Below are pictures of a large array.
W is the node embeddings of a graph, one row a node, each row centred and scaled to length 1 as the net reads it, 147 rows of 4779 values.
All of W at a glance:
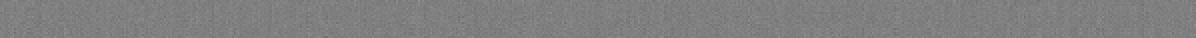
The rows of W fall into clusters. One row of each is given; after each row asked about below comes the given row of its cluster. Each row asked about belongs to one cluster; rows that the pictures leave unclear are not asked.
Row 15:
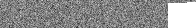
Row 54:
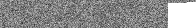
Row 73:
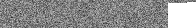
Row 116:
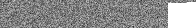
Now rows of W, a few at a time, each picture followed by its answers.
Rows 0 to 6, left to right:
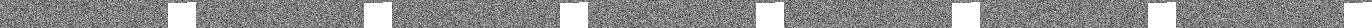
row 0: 73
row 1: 15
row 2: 15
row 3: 15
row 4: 116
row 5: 15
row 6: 73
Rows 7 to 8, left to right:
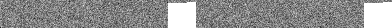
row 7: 54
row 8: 73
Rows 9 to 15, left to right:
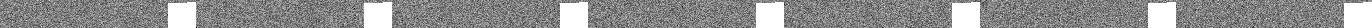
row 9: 73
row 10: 54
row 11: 15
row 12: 73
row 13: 73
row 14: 116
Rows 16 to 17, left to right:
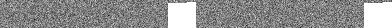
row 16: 116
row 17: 116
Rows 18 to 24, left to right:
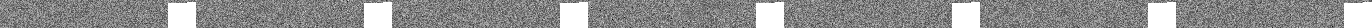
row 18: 73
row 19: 15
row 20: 15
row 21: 54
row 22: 15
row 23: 73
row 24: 116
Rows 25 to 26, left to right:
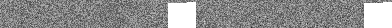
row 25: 54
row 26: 15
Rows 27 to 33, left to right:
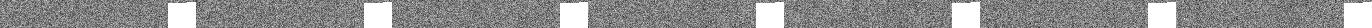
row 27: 116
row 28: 116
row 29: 73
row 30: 54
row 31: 54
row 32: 73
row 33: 54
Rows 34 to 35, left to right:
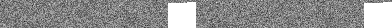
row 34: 73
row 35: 73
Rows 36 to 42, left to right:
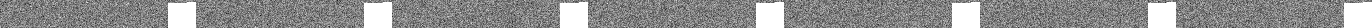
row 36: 116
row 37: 116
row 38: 54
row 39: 116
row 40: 116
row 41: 116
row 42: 73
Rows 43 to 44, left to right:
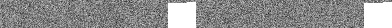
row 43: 54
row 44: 116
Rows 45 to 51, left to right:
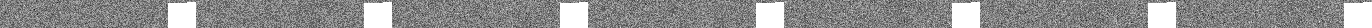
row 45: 15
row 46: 54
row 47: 73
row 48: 73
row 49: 54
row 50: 54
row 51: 54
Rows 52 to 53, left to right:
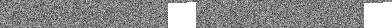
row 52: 116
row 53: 15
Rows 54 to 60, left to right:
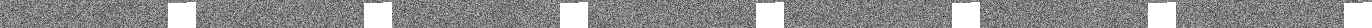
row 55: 15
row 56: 54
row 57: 15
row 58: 116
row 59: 73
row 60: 15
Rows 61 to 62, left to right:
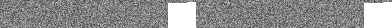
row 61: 116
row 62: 116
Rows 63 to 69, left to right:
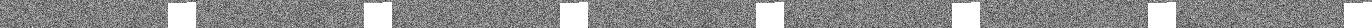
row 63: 73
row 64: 54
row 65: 15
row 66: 54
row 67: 15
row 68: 116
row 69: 15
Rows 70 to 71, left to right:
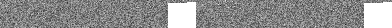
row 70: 15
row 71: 15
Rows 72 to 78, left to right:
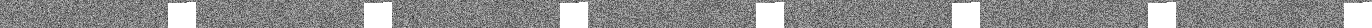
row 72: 116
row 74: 54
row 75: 54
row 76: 15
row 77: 116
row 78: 54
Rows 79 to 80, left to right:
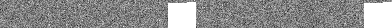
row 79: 116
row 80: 54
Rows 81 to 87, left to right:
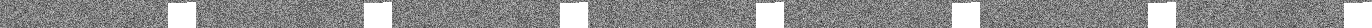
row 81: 73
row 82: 54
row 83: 73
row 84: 54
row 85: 73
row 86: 15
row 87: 54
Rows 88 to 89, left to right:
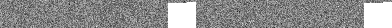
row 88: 54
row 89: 15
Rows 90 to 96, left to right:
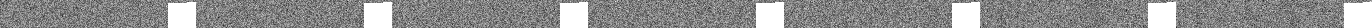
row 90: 116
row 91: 15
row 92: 15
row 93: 15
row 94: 15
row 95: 54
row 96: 54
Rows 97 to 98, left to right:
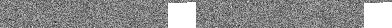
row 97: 73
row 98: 73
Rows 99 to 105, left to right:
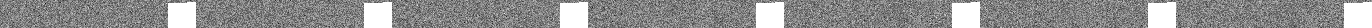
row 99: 15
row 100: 116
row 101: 73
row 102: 73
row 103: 54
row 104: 73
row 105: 54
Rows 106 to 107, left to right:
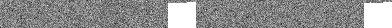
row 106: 54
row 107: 15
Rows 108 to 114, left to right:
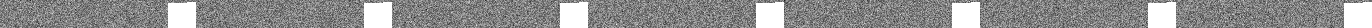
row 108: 73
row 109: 73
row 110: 15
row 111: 15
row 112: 116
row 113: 116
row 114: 116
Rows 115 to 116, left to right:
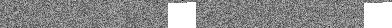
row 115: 73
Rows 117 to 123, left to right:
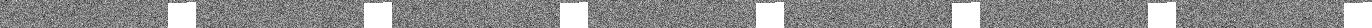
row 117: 116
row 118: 73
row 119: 73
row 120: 116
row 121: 15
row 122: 15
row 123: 73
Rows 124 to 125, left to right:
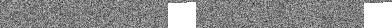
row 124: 116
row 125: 73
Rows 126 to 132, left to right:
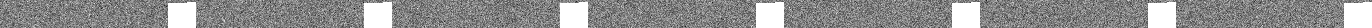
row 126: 15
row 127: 54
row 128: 54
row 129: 73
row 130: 73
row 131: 116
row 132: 116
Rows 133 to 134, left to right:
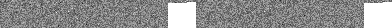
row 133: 116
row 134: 116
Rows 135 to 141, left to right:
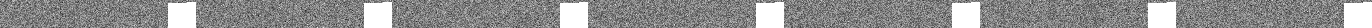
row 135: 116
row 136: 116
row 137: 73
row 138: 116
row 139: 73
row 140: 54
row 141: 15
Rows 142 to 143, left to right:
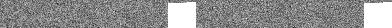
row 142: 73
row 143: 73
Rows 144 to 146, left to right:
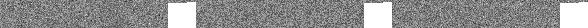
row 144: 54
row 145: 15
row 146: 116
